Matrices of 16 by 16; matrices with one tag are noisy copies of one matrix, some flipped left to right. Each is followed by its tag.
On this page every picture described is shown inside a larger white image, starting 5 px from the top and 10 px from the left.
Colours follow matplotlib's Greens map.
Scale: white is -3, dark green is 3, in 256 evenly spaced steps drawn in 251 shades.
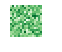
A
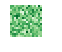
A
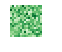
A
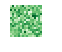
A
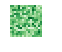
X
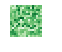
X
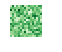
A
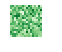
A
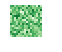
A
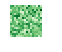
A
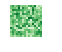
X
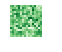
X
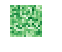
X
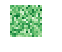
A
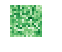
X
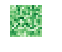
X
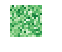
A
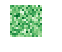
A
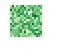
A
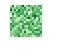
A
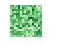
X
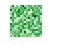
A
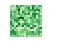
X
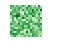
A
